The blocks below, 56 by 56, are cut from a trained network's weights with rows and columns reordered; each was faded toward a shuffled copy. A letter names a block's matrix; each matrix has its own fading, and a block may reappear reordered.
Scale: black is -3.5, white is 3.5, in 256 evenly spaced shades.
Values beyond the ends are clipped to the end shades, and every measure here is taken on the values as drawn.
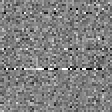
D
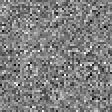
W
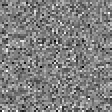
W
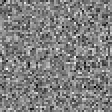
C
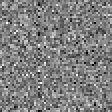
C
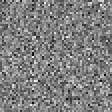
W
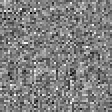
W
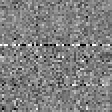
D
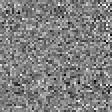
W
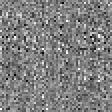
D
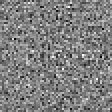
C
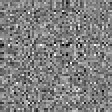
D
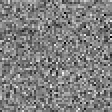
C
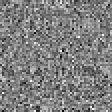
C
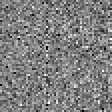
C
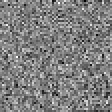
C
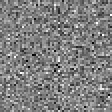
C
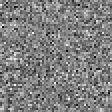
W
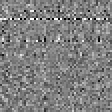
D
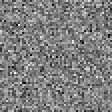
C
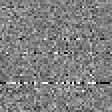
D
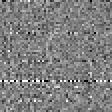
D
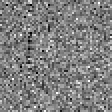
C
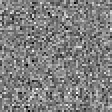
W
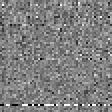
D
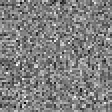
C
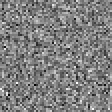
C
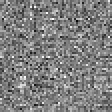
W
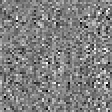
D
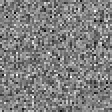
W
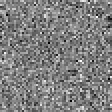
W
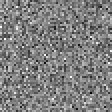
C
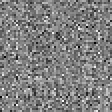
W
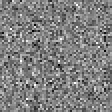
W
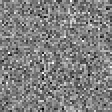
W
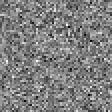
W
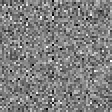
C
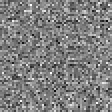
W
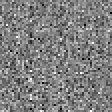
C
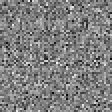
C
